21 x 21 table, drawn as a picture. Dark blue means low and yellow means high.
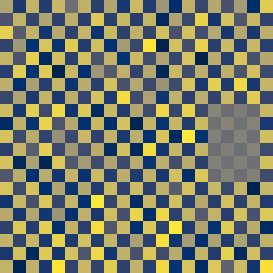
Calmest part: middle right. Slope: none. Odd patch: calmer, in the middle right. Histogram: two levels.
